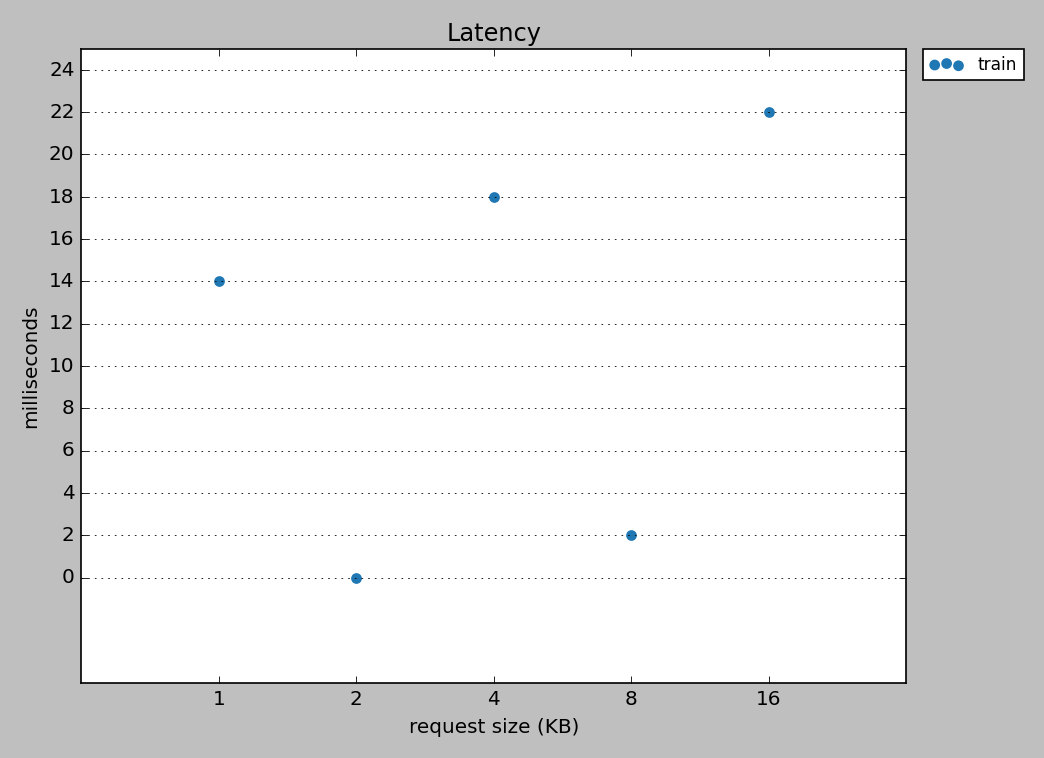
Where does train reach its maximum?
16
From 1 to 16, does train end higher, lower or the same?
higher
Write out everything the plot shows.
Title: Latency
x-axis: request size (KB), ticks 1 2 4 8 16
y-axis: milliseconds, ticks 0 2 4 6 8 10 12 14 16 18 20 22 24
Legend: train
Values:
train: 14 0 18 2 22
